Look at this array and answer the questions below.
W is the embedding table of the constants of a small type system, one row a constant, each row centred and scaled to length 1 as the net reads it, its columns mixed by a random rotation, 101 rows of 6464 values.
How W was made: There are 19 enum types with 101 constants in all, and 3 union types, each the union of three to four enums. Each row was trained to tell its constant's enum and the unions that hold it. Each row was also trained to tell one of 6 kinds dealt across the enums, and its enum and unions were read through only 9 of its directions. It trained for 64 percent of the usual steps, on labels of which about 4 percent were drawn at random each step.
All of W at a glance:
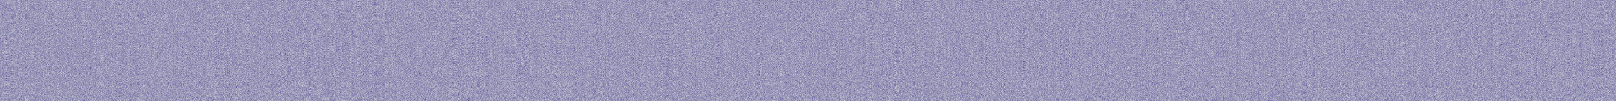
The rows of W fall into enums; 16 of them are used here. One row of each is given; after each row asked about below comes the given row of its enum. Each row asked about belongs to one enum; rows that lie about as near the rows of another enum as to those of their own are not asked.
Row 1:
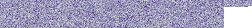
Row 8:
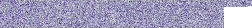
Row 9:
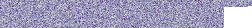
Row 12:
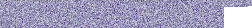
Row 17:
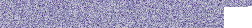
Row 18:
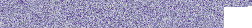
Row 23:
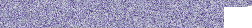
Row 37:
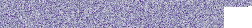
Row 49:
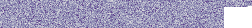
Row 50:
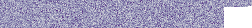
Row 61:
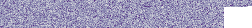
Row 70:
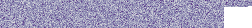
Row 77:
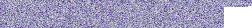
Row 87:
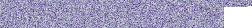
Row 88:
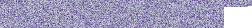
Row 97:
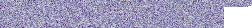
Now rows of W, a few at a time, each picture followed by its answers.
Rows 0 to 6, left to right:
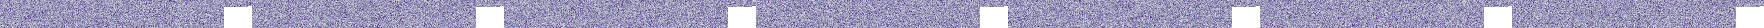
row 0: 49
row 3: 12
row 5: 87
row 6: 1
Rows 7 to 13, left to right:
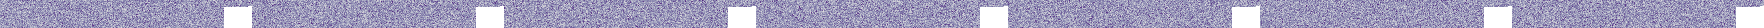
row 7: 70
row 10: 18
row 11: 50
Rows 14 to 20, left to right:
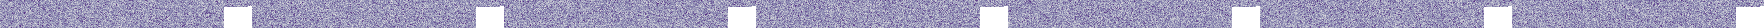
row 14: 17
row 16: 23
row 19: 50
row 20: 70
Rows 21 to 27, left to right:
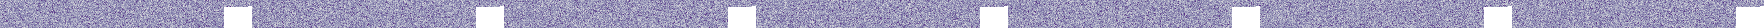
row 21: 12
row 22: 50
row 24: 88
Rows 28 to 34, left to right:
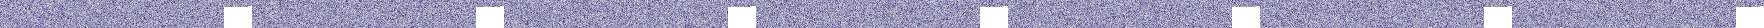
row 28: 61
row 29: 8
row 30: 88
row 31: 87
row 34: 97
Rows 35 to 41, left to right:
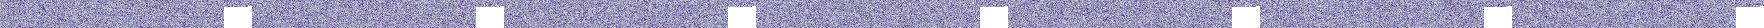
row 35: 17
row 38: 70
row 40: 9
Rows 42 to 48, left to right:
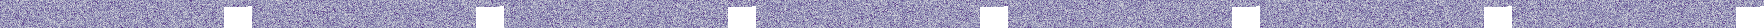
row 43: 50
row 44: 88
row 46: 17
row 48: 8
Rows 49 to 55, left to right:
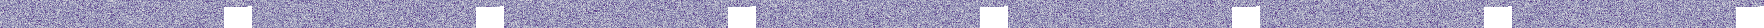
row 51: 23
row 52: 77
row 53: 50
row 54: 37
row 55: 23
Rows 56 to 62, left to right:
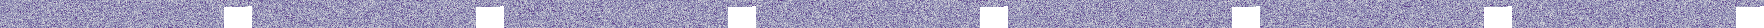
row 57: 17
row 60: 23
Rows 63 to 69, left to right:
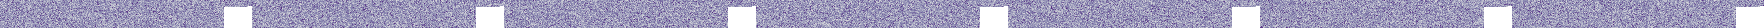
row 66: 9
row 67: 18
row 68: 17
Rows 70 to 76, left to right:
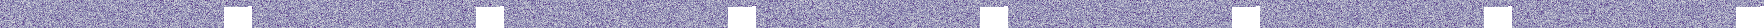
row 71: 9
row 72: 87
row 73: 9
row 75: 87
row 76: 37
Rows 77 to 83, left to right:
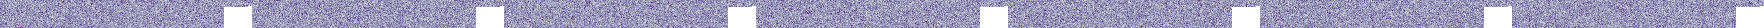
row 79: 77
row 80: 37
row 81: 9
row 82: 12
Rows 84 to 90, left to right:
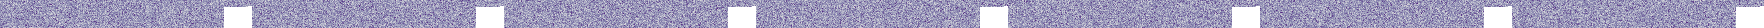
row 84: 23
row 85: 97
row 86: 87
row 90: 37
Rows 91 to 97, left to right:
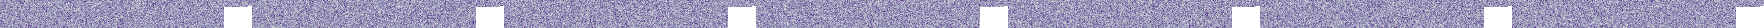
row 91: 77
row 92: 97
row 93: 77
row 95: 88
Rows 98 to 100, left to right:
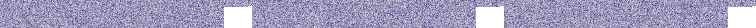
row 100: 1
